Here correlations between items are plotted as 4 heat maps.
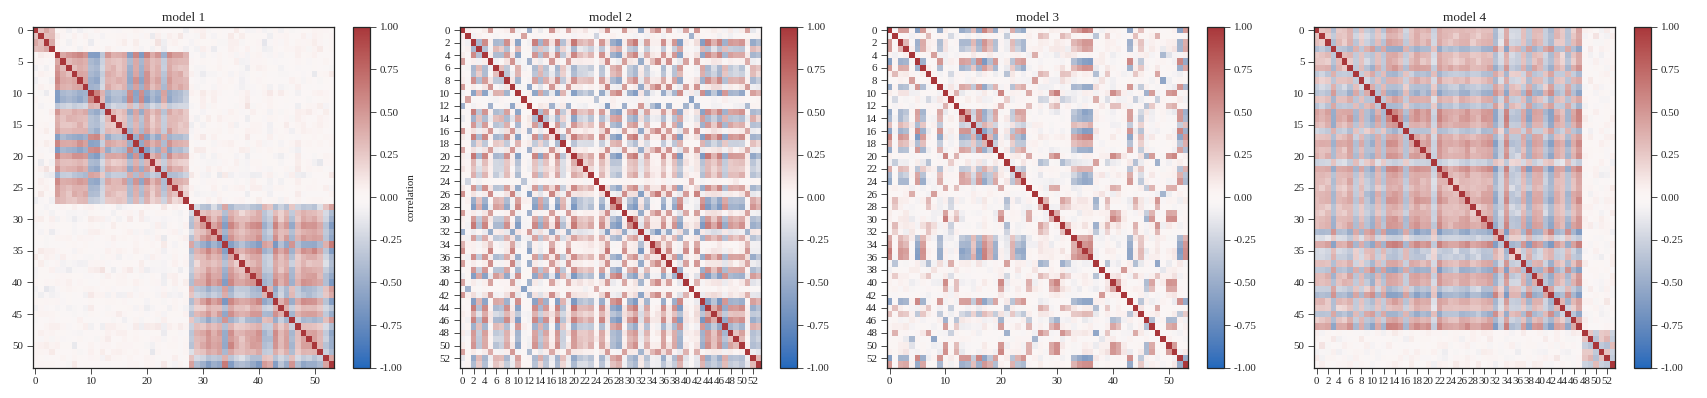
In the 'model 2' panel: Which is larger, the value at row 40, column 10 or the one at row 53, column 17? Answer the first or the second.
the first
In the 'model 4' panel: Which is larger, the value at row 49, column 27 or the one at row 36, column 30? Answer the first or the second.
the first
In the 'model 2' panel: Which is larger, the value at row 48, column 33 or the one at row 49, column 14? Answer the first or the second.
the first
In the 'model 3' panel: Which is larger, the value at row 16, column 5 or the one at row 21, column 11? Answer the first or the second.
the first
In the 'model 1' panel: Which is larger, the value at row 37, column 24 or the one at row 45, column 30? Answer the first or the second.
the second
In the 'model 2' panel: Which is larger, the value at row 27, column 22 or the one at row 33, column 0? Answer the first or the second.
the second
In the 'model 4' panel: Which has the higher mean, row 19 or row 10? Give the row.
19
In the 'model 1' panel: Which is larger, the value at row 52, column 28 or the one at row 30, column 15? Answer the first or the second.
the first
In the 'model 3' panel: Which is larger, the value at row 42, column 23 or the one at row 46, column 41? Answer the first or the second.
the first
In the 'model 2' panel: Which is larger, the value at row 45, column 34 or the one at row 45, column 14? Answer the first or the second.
the first
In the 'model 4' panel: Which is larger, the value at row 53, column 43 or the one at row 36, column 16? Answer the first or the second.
the second
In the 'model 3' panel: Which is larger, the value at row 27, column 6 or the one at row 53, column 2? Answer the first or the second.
the second
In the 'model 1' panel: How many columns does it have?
54
